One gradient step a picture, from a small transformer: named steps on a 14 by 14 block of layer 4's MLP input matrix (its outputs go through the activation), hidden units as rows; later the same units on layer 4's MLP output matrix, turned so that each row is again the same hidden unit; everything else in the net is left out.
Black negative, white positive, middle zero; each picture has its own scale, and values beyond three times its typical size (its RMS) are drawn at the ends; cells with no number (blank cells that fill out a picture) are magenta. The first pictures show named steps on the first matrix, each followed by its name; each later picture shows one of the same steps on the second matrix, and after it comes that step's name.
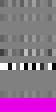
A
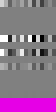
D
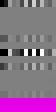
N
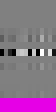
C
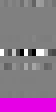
N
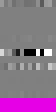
N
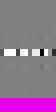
C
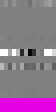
N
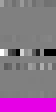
N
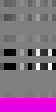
A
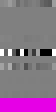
N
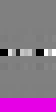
C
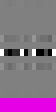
D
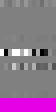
N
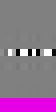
C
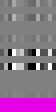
A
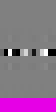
C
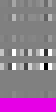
A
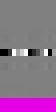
C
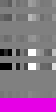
A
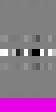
D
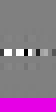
C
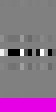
D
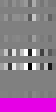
A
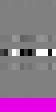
D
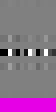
D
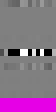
N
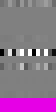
N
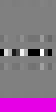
D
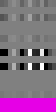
A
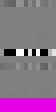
N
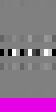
D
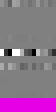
N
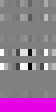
A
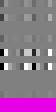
A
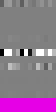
N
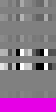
A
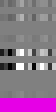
A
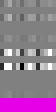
A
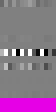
N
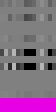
A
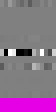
N
